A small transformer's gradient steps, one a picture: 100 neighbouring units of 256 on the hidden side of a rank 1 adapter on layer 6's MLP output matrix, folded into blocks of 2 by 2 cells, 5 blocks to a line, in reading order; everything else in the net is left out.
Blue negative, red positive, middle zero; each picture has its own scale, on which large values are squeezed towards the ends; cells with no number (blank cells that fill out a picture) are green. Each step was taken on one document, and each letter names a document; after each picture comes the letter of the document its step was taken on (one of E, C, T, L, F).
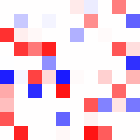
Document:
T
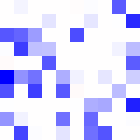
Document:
T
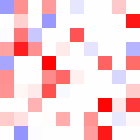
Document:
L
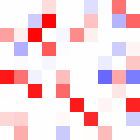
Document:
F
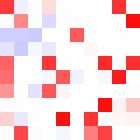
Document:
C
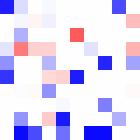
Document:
C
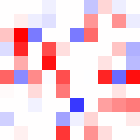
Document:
F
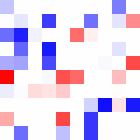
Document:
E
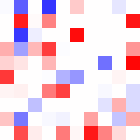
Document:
L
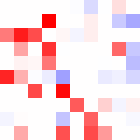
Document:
F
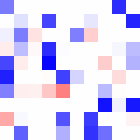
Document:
E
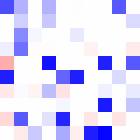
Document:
C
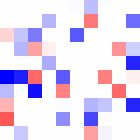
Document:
T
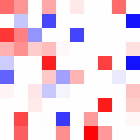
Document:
L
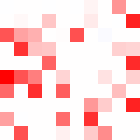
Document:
T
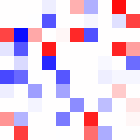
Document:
F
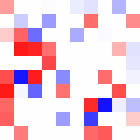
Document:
T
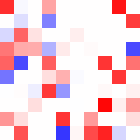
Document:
L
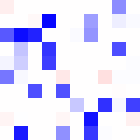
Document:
E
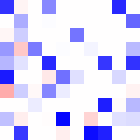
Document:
L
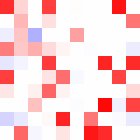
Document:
L
